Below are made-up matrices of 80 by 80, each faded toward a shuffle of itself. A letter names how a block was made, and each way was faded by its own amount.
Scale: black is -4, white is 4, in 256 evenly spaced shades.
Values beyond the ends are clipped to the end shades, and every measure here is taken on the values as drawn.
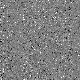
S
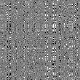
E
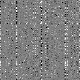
E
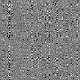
E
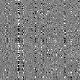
E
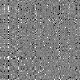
E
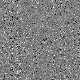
S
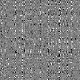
E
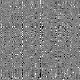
E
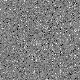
S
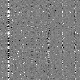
E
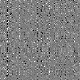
E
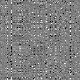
E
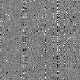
E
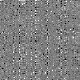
E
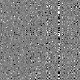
E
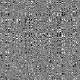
E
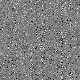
S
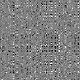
E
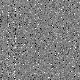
S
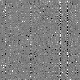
E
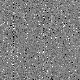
S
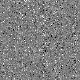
S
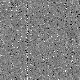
S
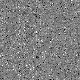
S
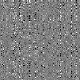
E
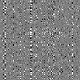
E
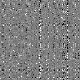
E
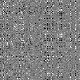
E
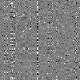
E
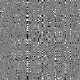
E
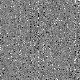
S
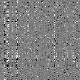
E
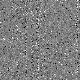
S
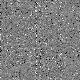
S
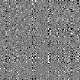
E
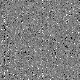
S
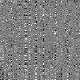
E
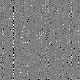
E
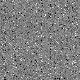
S
